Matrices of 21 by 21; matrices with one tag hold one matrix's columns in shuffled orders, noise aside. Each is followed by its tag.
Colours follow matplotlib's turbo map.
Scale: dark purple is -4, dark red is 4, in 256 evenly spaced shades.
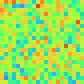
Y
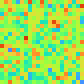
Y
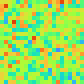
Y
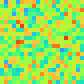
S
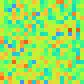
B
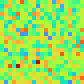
B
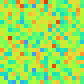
Y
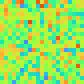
Y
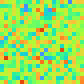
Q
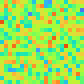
S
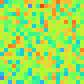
Y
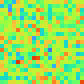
Q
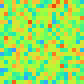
Y
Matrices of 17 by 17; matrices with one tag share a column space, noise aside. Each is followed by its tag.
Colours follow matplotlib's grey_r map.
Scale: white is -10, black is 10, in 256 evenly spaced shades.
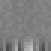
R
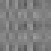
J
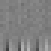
R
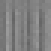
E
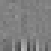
R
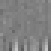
R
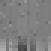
R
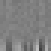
R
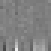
R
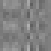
J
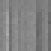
E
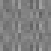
J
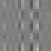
J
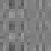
J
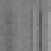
E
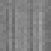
E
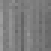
E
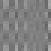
J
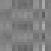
J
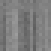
E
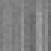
E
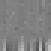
R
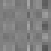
J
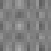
J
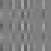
J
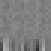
R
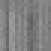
E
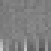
R
